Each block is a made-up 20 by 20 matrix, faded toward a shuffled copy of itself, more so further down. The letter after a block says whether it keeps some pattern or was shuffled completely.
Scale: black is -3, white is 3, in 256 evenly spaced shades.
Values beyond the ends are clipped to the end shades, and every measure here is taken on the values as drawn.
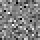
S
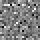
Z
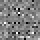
Z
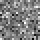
S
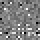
Z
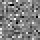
S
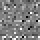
Z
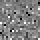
S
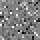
S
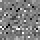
Z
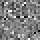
Z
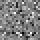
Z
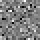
Z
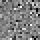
S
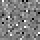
S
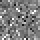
S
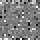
Z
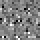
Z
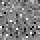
S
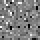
S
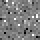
S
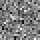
S
